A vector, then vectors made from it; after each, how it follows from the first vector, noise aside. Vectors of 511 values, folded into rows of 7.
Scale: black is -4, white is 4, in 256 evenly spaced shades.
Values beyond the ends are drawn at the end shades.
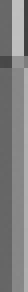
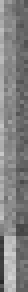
reversed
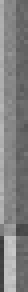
reversed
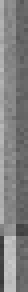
reversed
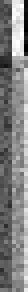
scaled up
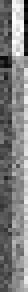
scaled up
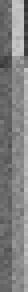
copied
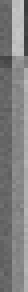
copied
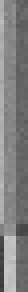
reversed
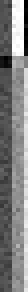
scaled up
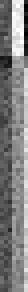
scaled up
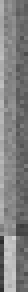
reversed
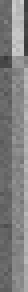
copied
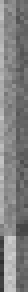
reversed
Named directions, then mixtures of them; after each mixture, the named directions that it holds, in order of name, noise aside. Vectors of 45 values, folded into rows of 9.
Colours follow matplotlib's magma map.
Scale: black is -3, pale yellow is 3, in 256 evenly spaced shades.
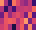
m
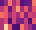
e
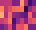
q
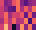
e, m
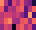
m, q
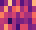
e, m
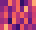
e, q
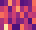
e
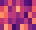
e, q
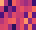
m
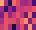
m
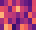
e, q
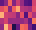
e, q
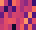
m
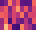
e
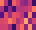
m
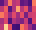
e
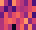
m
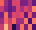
e, m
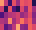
e, m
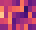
q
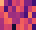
m, q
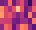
e, q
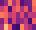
e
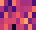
m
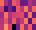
e, m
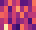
e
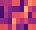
q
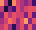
m
